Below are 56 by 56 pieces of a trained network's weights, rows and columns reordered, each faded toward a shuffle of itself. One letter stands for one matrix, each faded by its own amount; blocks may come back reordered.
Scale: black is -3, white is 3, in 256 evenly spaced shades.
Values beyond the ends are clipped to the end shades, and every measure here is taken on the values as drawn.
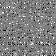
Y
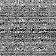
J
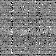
J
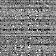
J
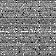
J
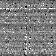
J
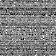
J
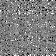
Y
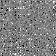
Y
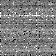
J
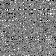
Y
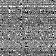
J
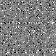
Y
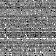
J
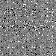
Y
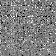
Y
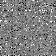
Y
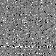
Y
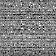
J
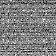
J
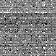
J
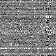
J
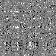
Y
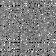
Y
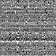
J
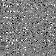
Y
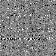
Y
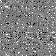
Y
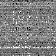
J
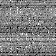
J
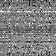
J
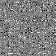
Y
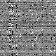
J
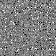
Y
